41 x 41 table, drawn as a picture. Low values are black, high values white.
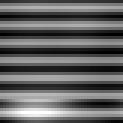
Lone odd cells: none. Seam: horizontal, 80% of the way down, the top part calmer. Stripes: horizontal, repeating 7 times.
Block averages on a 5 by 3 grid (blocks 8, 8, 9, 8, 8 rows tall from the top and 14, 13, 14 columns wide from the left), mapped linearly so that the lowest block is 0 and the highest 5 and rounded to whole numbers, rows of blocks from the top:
222
222
110
332
541
